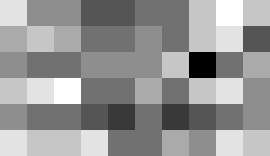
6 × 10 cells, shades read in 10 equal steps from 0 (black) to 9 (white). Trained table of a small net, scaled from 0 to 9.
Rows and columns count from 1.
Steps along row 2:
up down down same up down up up down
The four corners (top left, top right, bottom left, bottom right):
8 7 8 7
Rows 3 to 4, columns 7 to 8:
7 0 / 4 7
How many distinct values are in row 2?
6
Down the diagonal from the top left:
8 7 4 4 2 4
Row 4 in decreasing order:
9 8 8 7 7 6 5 4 4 4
